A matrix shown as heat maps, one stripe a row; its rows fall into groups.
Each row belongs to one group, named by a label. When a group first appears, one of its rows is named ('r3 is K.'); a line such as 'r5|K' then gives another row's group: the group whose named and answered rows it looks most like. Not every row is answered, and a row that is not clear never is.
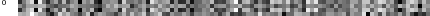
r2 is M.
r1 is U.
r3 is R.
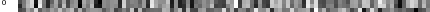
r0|M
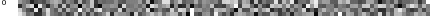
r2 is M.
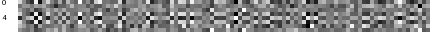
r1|U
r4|M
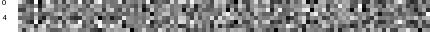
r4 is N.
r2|R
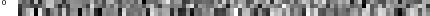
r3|M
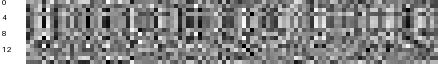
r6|M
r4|M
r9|M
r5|M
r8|R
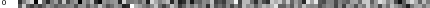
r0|M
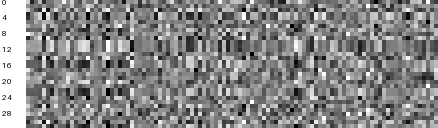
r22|N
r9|M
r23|N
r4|M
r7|N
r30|M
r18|R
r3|M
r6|R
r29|R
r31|N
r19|R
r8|R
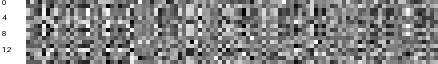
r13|M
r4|R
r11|N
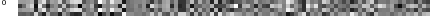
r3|N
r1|M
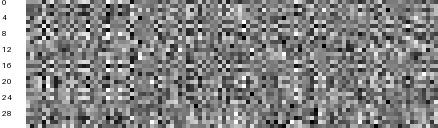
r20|R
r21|M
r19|M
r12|U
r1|N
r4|U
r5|M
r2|R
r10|U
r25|R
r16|N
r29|N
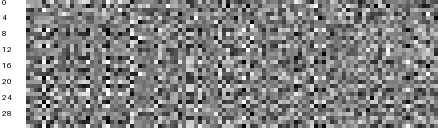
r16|U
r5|U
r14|N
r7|M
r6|U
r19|M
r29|M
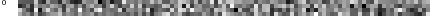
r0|N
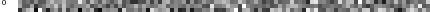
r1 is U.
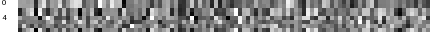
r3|M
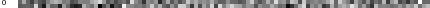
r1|N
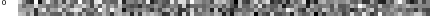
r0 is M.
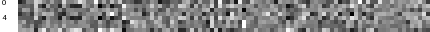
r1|N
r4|N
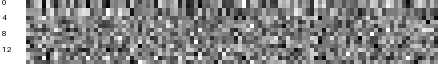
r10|R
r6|U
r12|N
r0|M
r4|R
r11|U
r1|M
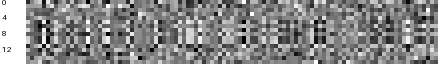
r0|M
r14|U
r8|N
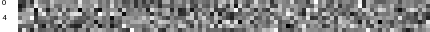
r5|R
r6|N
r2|M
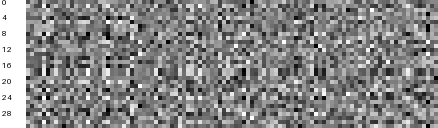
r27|N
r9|N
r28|M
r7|U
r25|U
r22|M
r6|U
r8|M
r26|U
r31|U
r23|R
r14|N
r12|R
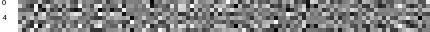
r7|U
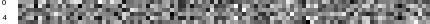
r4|M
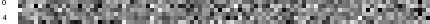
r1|M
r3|U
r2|R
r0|U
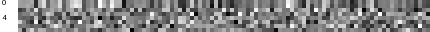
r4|N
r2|R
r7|U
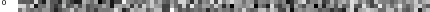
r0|N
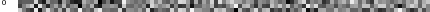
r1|M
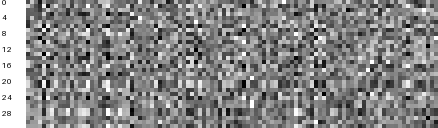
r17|R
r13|M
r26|U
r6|M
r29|U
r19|U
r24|M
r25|U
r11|U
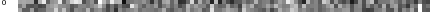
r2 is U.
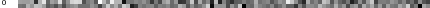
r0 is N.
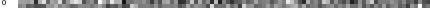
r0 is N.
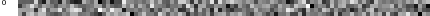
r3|U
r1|R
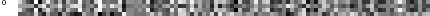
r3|N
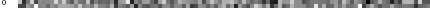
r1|R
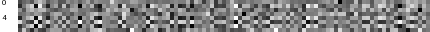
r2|U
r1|M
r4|M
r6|M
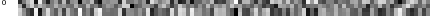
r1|U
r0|M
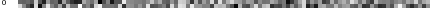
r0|N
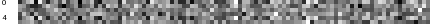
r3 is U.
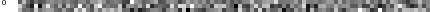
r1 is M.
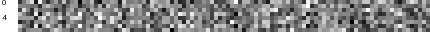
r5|R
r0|M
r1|R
